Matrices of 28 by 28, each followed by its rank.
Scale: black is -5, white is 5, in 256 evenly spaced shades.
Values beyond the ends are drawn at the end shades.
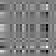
one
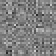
five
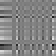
one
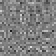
five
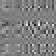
two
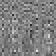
five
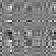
two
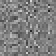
five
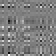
two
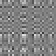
two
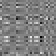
two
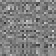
five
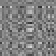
two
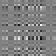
one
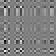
one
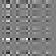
one
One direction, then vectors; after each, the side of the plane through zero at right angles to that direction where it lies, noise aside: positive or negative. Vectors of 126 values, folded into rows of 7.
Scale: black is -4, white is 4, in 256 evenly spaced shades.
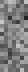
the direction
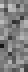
positive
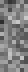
negative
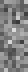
positive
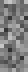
positive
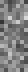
negative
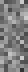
negative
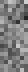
positive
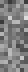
negative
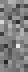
positive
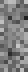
positive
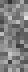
negative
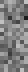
positive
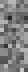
positive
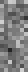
positive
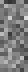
negative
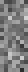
negative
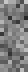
positive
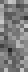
positive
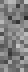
positive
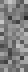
positive
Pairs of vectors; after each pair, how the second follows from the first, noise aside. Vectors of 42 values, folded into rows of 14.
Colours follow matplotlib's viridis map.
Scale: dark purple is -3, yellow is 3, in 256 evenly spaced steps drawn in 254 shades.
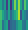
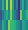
negated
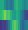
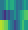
negated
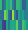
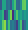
negated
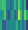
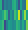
sign-scrambled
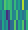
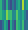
sign-scrambled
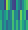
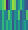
negated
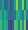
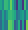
negated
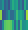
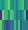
negated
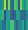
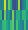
sign-scrambled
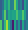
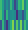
negated
